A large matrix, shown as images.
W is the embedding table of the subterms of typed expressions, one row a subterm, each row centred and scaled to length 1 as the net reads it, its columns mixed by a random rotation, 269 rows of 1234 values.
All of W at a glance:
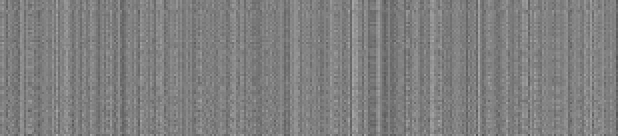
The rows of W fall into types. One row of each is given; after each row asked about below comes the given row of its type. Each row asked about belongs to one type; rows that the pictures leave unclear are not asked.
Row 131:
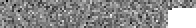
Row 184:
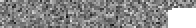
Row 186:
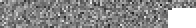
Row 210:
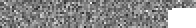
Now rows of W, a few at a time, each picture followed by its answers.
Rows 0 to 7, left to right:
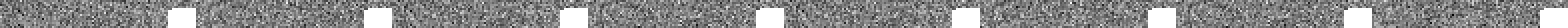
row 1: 186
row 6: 186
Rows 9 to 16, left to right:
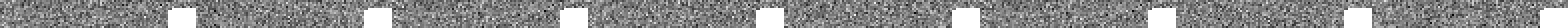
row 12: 186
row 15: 186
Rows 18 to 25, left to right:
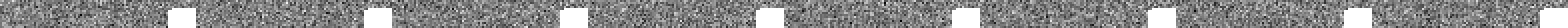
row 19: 186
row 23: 184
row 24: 131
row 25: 184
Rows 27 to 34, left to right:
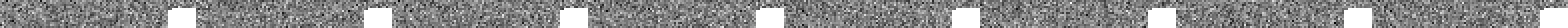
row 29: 131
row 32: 210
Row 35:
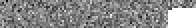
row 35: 131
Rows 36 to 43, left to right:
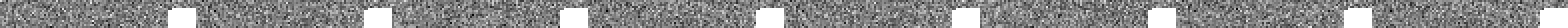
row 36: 186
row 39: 131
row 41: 186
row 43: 131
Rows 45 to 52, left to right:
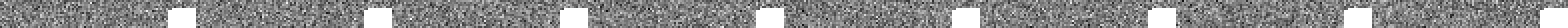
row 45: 210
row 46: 186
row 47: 131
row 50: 186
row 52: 186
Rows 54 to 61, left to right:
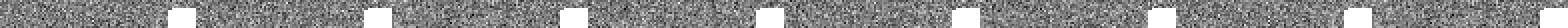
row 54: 186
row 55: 210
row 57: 210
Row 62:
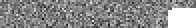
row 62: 186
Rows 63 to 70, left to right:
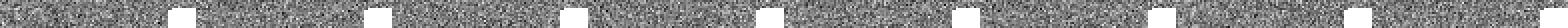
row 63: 131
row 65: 186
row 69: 186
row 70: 210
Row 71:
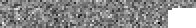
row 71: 131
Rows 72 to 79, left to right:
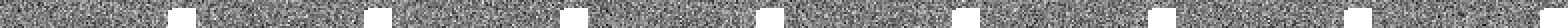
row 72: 131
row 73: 131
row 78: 186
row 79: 184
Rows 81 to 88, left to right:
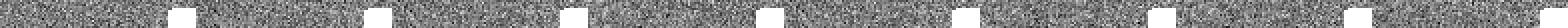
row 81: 186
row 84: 186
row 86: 184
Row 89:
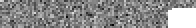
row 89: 184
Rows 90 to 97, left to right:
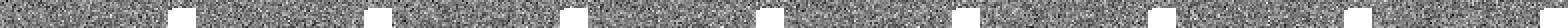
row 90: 131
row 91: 186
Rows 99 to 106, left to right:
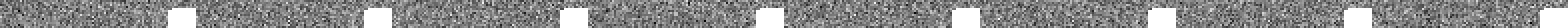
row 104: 131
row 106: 184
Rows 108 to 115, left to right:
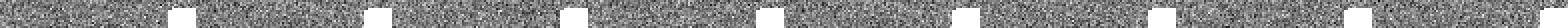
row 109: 131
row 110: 186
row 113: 186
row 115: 131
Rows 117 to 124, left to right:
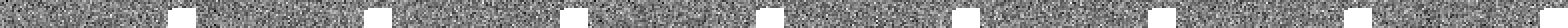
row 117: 131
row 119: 186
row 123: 210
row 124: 184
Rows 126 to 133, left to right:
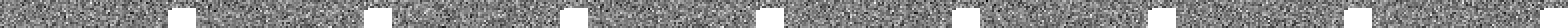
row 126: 186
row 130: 186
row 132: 186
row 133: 186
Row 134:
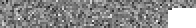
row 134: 131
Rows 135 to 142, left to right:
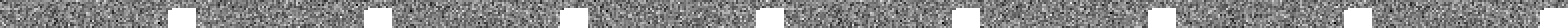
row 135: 131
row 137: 131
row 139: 131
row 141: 184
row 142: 131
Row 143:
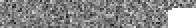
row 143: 184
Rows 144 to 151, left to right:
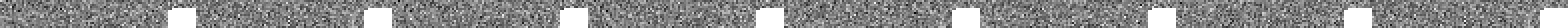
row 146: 131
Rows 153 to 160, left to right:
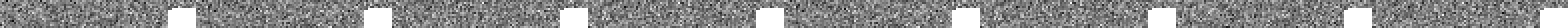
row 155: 210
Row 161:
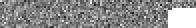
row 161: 186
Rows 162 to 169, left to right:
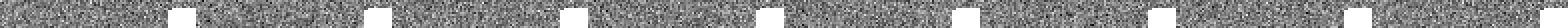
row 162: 186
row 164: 210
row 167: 184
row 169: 186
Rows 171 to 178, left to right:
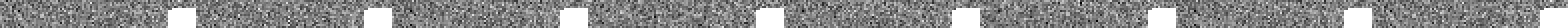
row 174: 184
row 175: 131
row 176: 131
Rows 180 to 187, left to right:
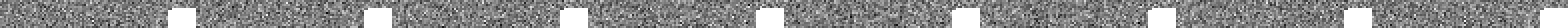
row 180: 186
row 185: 184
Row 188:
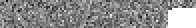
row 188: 131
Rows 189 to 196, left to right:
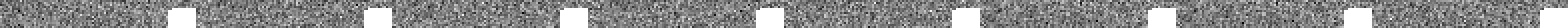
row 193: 210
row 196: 131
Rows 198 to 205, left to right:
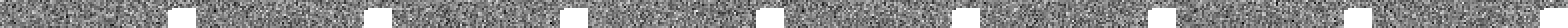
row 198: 184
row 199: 131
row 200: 131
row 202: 131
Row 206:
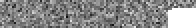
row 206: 184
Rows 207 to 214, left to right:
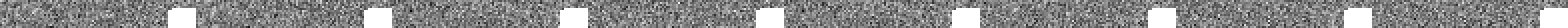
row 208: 186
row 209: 131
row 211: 131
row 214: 186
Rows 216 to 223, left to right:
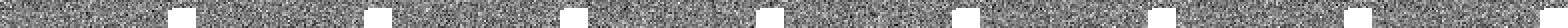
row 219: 210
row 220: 184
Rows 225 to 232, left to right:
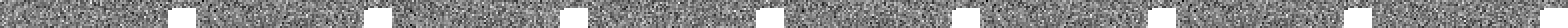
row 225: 186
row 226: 131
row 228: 210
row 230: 131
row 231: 131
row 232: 186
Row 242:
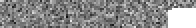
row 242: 184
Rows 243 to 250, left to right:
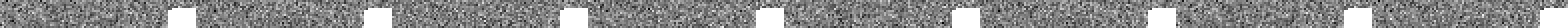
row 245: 186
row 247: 184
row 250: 131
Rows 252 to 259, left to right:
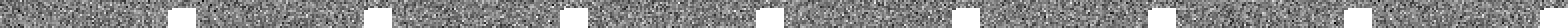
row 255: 210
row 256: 186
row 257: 186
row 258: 131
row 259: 131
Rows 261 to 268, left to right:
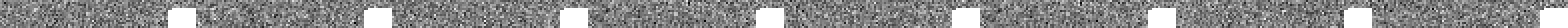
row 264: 131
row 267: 186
